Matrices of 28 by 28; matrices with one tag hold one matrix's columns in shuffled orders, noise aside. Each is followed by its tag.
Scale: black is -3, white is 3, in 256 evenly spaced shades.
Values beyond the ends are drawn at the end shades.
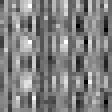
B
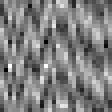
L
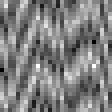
L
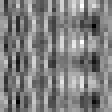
B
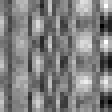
B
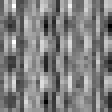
B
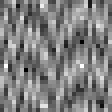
L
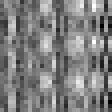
B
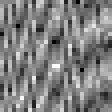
L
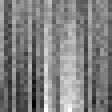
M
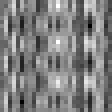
B
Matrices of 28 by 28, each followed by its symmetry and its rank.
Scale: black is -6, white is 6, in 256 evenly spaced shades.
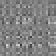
neither, rank three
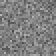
neither, full rank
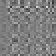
neither, rank three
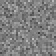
antisymmetric, full rank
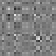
symmetric, rank two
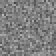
antisymmetric, full rank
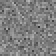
neither, full rank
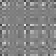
symmetric, rank two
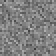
antisymmetric, full rank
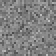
neither, full rank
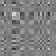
symmetric, rank two
